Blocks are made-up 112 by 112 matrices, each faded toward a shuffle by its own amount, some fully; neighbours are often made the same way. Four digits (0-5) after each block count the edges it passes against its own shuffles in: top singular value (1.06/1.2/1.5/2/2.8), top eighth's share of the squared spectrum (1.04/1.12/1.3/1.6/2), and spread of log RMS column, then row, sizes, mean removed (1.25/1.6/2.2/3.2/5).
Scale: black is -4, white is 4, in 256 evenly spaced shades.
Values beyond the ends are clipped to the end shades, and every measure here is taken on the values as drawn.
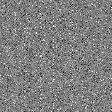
1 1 2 0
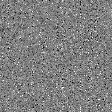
1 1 2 0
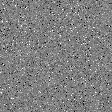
0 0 0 0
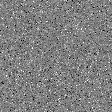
0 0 0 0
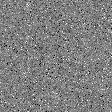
0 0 0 0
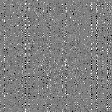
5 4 3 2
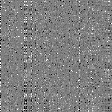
5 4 3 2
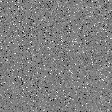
3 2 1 1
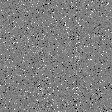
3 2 1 0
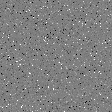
0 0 0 0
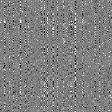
5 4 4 2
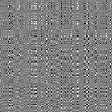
5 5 4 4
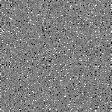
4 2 2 1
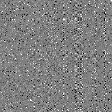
4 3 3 1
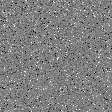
0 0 0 0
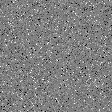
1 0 0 0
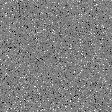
2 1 0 0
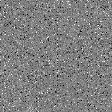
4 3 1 1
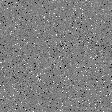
1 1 0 0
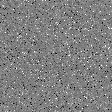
1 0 0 0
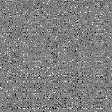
4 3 2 2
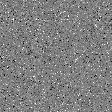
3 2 0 0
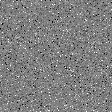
3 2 0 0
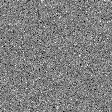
1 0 0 0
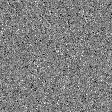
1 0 0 0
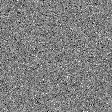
1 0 0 0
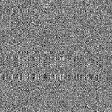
4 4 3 3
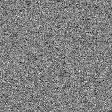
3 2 0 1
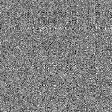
4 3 2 2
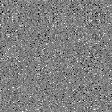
4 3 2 1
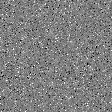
3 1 0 0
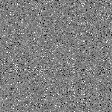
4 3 1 2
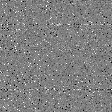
3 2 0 1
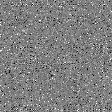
3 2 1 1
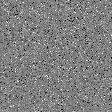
2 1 0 0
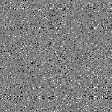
4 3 1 2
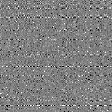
5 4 2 3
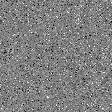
3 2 0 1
